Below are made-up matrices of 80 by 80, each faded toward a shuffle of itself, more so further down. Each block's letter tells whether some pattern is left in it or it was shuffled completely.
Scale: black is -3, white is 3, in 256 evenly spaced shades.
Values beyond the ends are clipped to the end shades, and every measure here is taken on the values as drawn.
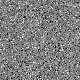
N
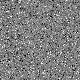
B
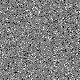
N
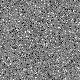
B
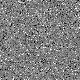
N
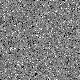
B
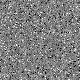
B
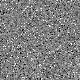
N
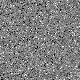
B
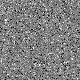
B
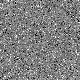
B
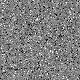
B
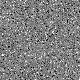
N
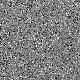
B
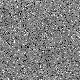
N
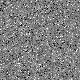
B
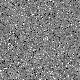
B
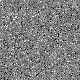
N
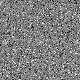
B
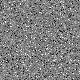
N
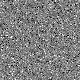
B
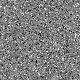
B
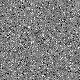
B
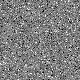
B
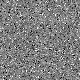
N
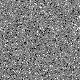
N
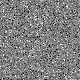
B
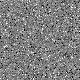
N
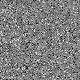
N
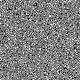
N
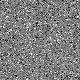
B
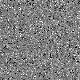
N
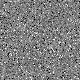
B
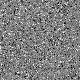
N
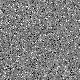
B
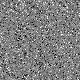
N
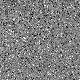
N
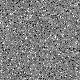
N
